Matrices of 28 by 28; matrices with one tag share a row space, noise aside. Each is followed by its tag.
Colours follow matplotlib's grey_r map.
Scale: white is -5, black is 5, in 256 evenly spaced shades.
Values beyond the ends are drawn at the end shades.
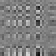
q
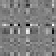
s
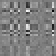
s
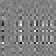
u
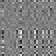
u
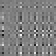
u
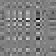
q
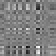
q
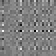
u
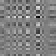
q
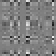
s
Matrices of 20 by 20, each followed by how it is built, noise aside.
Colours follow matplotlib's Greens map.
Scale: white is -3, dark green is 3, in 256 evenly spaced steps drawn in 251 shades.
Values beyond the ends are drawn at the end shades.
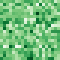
low rank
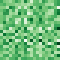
low rank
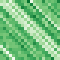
Toeplitz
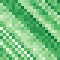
Toeplitz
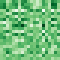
low rank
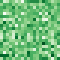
low rank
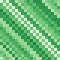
Toeplitz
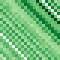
Toeplitz
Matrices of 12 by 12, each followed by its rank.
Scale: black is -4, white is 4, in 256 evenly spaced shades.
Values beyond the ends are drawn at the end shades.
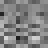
two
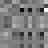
two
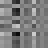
one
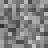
full rank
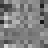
two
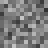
full rank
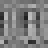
two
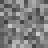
full rank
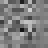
two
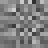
two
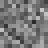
full rank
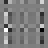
one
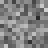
full rank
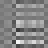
one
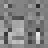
two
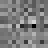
two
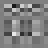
one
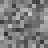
full rank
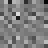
two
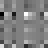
one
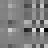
one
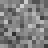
full rank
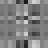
one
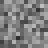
full rank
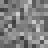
full rank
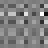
one
